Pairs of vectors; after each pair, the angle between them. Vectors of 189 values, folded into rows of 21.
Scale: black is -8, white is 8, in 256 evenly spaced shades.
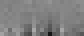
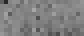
partly aligned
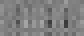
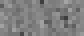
partly aligned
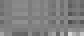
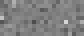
orthogonal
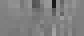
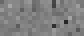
partly aligned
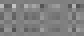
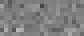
partly aligned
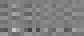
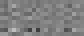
nearly parallel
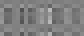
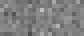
partly aligned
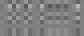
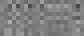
nearly opposite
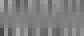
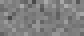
orthogonal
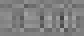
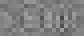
nearly parallel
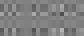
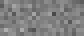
partly aligned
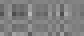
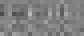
nearly parallel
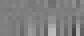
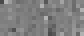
partly opposed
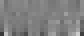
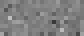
partly opposed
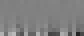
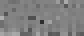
partly aligned
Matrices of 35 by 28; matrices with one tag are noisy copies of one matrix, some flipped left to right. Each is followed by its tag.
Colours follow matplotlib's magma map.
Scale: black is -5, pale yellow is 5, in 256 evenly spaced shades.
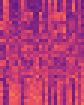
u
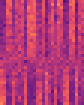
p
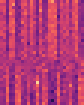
p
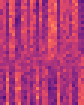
p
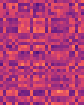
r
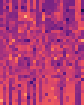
u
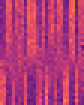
p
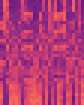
u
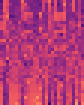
u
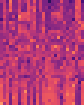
u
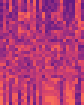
u
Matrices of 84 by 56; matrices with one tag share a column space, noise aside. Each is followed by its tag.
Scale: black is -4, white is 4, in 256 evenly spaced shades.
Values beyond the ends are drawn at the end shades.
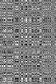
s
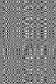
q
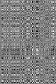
q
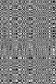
q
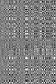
q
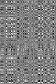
q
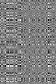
s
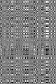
q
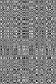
q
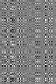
s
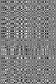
q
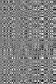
q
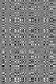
s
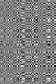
s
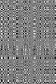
q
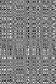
q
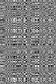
s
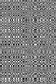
s
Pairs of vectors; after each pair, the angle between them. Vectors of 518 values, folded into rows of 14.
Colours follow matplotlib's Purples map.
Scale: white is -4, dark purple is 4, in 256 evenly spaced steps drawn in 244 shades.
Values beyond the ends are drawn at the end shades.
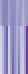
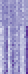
nearly parallel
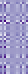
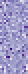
partly opposed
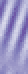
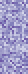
orthogonal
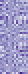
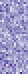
partly aligned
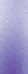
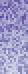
partly opposed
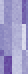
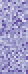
orthogonal
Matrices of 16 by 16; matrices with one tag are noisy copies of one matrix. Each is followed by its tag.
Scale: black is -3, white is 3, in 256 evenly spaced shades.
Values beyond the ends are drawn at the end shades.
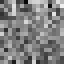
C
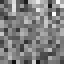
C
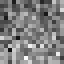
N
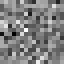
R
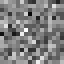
R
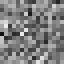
R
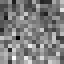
N
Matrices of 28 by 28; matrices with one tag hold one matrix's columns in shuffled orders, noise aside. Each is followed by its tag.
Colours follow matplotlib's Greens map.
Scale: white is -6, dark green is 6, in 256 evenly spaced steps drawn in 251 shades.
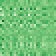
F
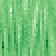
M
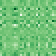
F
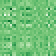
F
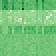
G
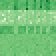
G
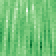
M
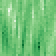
M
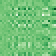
F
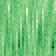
M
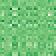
F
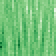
M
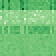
G
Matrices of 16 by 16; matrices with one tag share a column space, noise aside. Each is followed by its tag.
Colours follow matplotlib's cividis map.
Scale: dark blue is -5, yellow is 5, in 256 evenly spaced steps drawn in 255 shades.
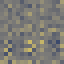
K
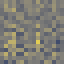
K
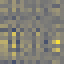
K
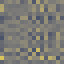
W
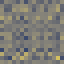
W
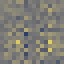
K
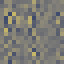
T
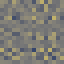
W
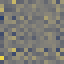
W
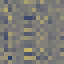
W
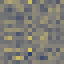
W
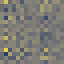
W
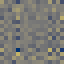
W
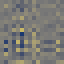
K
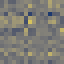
T
